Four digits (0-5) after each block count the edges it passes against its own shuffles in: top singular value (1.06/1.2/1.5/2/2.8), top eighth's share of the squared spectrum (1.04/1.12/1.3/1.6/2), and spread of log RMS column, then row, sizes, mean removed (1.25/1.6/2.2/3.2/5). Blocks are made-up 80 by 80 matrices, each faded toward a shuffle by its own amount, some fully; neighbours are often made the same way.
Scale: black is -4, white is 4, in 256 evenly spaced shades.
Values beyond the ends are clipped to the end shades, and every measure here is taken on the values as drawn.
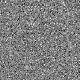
3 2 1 1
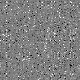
4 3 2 1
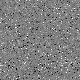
2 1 0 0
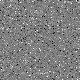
2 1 0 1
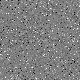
1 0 0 0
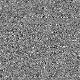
1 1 0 3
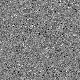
0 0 0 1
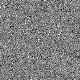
0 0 0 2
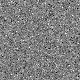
0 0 0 0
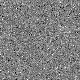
0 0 0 0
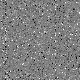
1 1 1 0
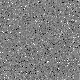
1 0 0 0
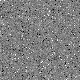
0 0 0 0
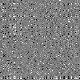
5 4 2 2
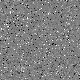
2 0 0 0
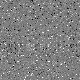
3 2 0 0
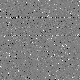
3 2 0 1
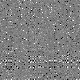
4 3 1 2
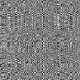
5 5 3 3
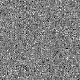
3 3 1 1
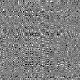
4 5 3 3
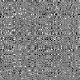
4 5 3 3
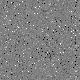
2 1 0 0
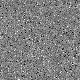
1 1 0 0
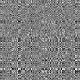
5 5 3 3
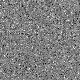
2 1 0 0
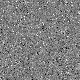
0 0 0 0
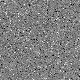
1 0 0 0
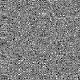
4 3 1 2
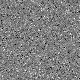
1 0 0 0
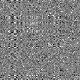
4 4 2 2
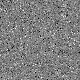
0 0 0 0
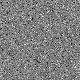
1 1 0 0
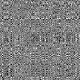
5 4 3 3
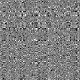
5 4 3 3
